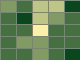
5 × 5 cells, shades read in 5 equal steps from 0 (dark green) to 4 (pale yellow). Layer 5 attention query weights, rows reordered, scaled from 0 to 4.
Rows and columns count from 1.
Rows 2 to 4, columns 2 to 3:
0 3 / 1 4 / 2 2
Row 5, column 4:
1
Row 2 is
1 0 3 2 1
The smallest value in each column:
1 0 2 1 0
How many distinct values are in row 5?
3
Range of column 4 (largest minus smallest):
2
